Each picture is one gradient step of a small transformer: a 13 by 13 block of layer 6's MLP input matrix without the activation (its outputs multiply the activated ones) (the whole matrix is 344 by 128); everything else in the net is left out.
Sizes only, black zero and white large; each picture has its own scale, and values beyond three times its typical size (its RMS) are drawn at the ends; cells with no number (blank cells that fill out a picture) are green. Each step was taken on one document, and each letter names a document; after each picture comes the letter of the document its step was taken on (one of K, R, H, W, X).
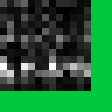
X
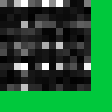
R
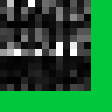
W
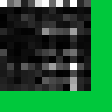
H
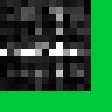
W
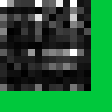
H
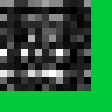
X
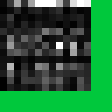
W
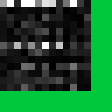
R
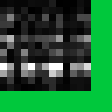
X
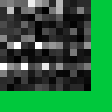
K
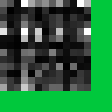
W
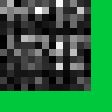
W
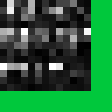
K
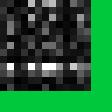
X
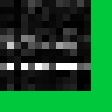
K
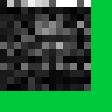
R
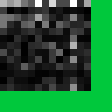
H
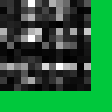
K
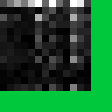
H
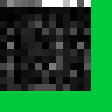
R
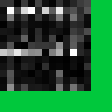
W
